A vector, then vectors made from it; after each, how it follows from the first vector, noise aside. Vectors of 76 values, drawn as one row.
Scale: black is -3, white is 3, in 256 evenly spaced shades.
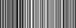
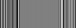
partly zeroed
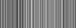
shrunk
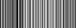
copied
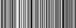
sign-scrambled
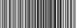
wrapped around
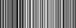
copied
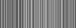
shrunk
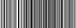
negated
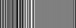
partly zeroed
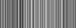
shrunk
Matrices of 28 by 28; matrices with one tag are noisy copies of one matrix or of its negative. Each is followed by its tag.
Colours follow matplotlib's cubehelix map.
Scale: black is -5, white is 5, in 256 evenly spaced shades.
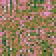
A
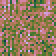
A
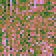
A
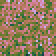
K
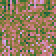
A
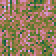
A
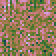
A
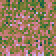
K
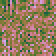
A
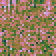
A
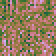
A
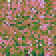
K
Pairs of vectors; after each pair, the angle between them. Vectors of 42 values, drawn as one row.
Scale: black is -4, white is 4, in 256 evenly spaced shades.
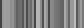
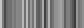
nearly opposite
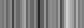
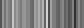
partly opposed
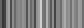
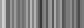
nearly opposite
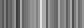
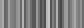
partly opposed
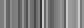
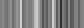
partly opposed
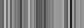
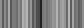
partly aligned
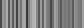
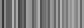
partly opposed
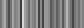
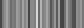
partly aligned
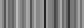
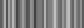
nearly opposite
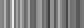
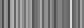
partly aligned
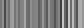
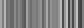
nearly opposite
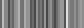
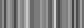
orthogonal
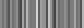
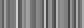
partly aligned
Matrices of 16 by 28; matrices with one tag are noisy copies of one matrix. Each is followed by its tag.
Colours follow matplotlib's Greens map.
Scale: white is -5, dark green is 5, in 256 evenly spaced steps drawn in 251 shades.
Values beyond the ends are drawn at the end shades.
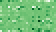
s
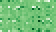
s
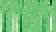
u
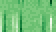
u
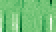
u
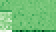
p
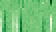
u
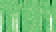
u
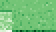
p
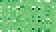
s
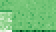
p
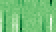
u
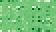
s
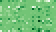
s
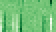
u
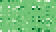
s
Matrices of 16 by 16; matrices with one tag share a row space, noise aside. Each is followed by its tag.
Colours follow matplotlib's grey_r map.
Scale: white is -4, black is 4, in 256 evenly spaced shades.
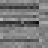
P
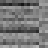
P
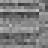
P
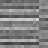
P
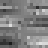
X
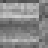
P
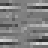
X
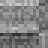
P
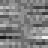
X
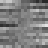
X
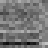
P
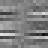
X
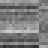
P
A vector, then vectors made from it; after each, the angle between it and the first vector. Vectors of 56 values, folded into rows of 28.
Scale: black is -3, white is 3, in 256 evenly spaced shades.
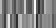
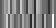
partly opposed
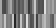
partly aligned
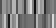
nearly opposite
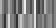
nearly parallel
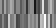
orthogonal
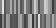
partly aligned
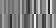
orthogonal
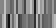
nearly opposite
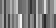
orthogonal
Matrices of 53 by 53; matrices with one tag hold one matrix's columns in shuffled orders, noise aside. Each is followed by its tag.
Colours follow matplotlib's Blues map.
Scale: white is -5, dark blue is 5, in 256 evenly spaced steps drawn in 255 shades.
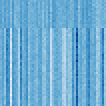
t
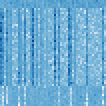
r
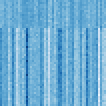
t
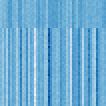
t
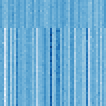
t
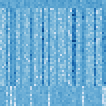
r
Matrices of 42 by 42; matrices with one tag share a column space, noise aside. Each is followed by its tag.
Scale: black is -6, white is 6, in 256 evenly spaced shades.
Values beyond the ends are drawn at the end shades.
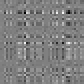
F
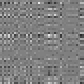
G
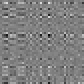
G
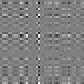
G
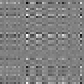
G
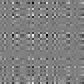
G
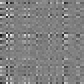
G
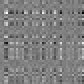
F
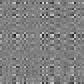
G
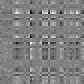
F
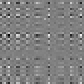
G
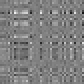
F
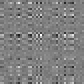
G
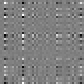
G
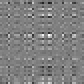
G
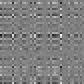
G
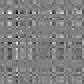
F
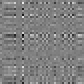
G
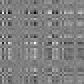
F
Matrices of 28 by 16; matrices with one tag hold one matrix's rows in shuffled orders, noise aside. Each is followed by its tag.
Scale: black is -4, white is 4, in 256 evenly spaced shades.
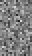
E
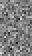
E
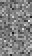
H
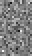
E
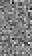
H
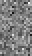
H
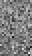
H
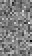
H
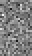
E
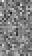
E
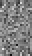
E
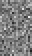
H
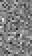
E
